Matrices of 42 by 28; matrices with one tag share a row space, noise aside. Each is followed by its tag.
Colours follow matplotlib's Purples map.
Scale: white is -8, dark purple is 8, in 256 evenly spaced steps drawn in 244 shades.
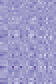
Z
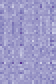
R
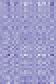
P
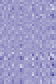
R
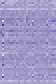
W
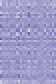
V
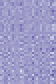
R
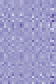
R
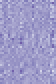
R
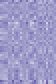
Z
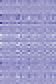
V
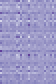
V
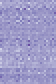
V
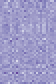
P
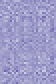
P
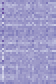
W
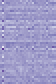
W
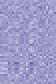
Z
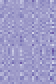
R
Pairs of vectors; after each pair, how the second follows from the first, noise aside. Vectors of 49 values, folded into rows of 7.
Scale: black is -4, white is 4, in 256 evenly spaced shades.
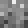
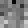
negated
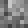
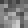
reversed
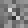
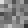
shuffled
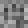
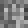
negated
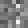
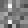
reversed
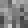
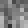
negated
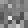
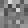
reversed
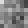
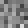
shuffled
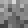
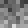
reversed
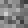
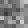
negated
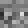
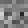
negated
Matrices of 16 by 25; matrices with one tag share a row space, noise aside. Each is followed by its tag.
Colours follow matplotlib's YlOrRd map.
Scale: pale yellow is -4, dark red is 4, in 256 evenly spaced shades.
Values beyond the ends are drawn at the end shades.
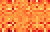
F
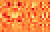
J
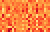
F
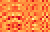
J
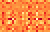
F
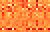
F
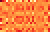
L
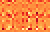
F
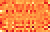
L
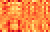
J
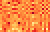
J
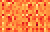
F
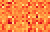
F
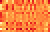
L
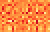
F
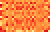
L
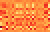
L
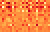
F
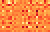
F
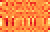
L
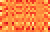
L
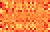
L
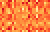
F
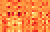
J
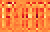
F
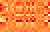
L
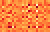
F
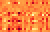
J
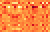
J
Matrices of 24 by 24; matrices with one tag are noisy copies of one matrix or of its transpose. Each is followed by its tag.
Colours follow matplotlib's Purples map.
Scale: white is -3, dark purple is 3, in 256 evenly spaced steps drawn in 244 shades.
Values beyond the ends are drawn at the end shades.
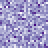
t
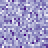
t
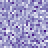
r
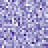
t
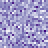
r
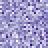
r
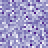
r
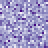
t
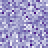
r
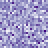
r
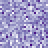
r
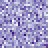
t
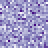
t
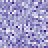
r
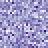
r
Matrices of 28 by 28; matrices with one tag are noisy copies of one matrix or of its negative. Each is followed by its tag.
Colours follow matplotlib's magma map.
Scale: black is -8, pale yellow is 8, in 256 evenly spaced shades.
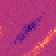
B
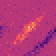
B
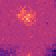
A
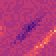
B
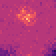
A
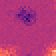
A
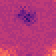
A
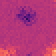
A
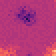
A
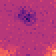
A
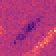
B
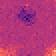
A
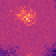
A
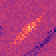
B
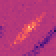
B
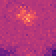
A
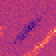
B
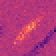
B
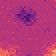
A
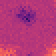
A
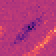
B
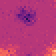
A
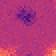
A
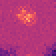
A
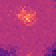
A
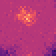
A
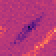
B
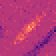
B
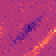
B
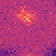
A
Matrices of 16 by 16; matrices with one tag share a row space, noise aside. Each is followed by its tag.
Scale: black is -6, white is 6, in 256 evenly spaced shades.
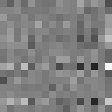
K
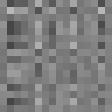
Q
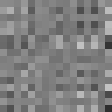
K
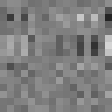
K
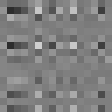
Q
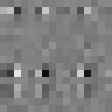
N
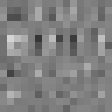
Q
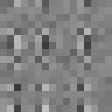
N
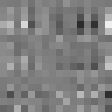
K
